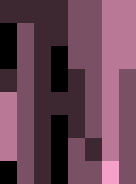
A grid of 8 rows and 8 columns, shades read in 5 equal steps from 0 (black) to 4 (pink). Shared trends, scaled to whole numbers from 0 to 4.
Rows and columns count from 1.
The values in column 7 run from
3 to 4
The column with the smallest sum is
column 4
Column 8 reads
3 3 3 2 2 2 2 2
